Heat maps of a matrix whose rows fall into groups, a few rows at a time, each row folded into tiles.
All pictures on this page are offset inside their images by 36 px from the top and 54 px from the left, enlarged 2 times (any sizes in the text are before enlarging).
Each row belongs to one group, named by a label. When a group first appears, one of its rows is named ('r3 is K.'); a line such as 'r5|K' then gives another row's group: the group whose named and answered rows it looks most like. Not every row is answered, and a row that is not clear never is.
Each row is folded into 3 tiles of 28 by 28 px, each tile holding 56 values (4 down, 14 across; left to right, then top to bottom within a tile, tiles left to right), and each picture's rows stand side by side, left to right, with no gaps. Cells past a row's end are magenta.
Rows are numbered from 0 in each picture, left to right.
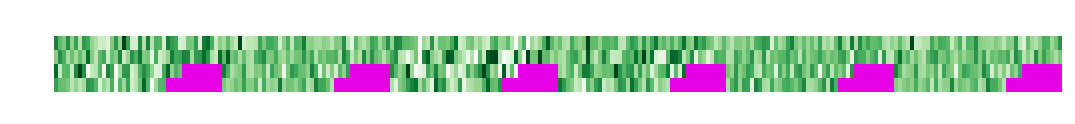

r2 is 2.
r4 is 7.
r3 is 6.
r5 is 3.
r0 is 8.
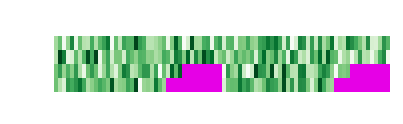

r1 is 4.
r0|3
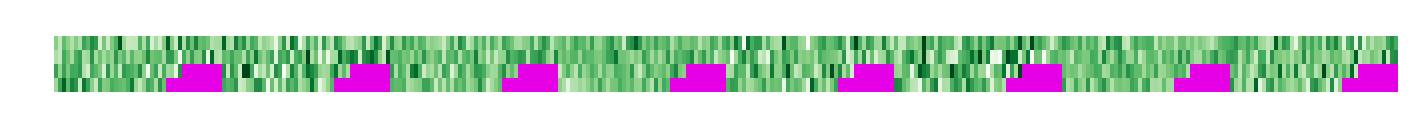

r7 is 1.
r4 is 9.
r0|7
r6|1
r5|6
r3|1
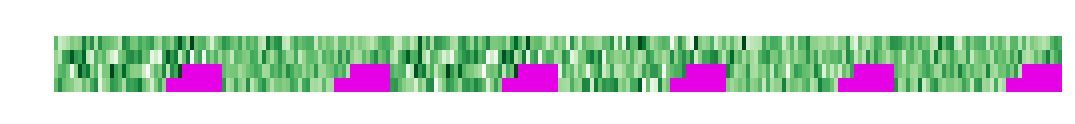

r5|1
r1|1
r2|6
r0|6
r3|3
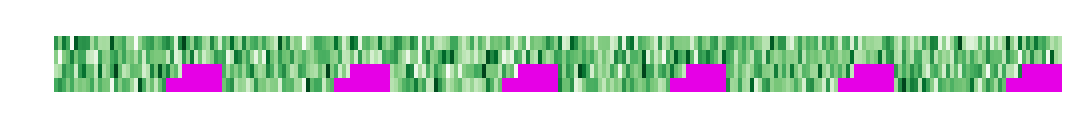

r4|1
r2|2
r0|9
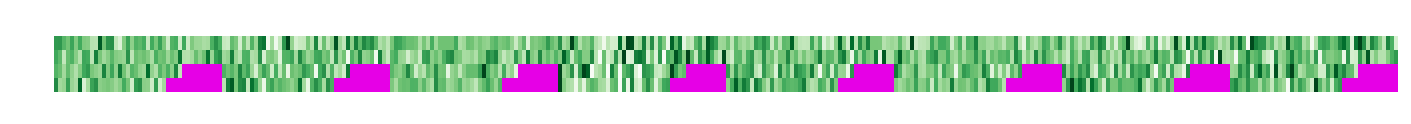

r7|9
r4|7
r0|1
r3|8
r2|2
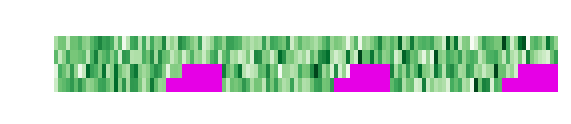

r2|9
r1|2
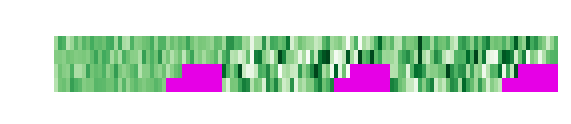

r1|2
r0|4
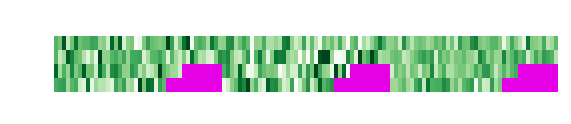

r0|9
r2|3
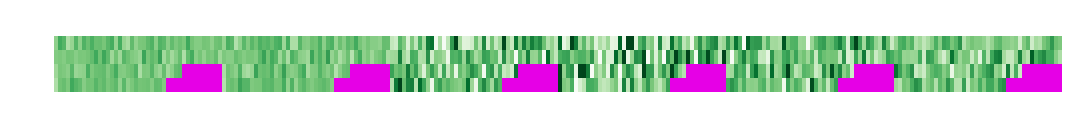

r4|9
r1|4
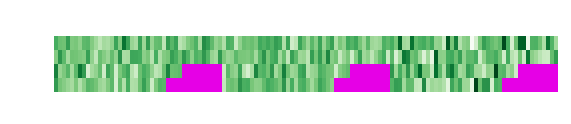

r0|8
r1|4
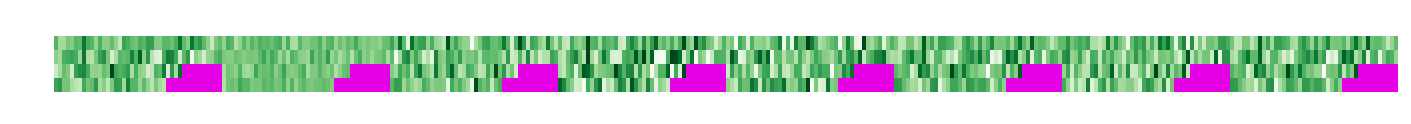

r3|6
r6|1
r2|9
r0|6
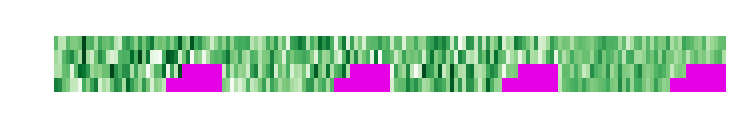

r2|4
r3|4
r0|6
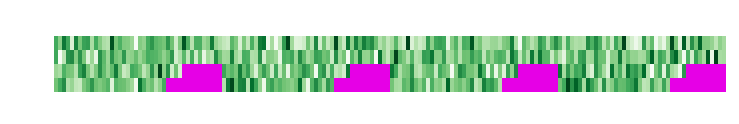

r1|7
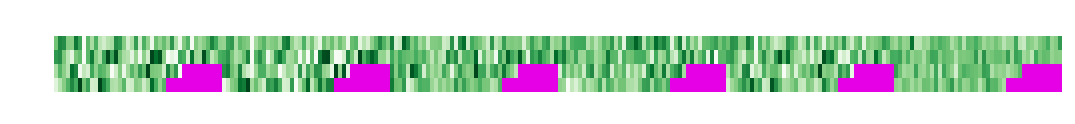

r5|3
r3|1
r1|2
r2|8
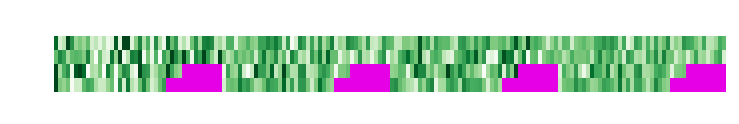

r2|6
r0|8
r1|4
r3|4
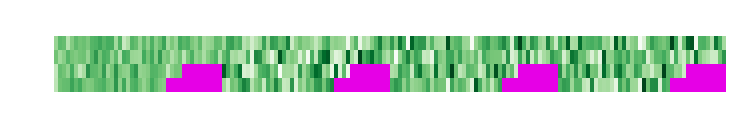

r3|9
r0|4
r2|9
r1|2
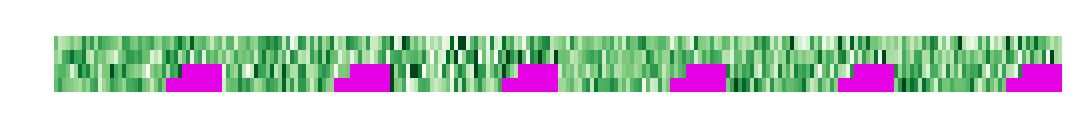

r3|3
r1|4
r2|8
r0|6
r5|7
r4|7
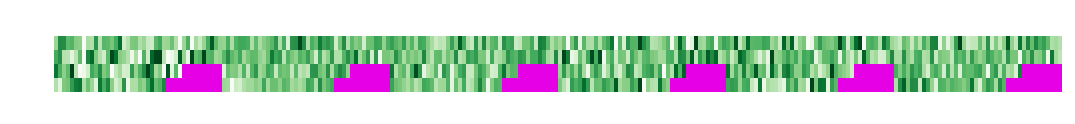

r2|8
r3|3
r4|9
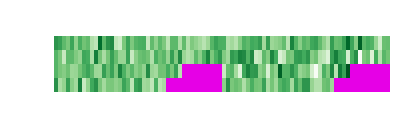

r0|1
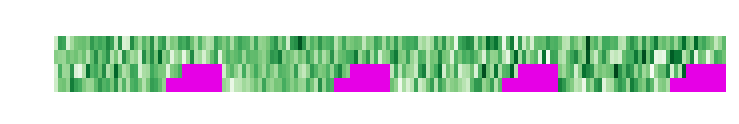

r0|4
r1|1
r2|1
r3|6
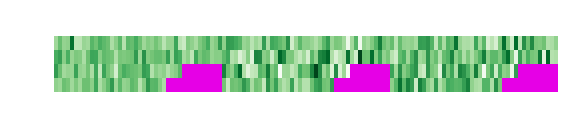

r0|3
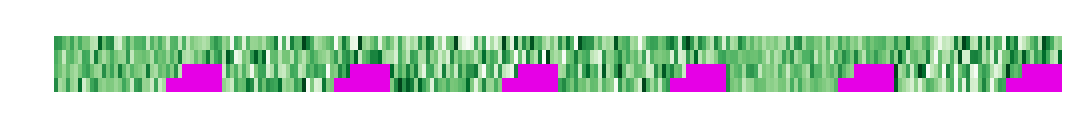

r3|9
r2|7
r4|8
